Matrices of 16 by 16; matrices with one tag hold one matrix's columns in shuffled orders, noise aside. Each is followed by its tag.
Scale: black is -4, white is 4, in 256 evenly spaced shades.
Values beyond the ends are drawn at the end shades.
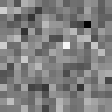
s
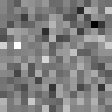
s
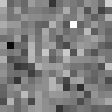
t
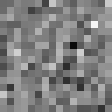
t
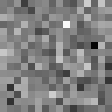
t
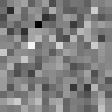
s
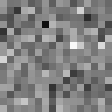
s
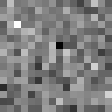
t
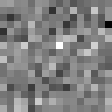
s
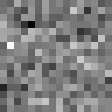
s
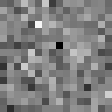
t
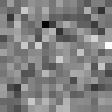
s
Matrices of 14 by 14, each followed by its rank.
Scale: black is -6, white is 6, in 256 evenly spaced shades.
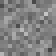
full rank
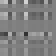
one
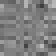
two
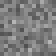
full rank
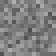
full rank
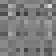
two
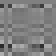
one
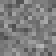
full rank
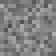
full rank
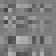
two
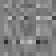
two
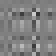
one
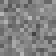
full rank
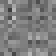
two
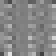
two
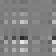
one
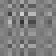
one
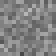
full rank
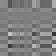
one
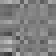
two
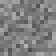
full rank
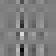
one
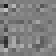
two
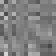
two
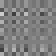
one
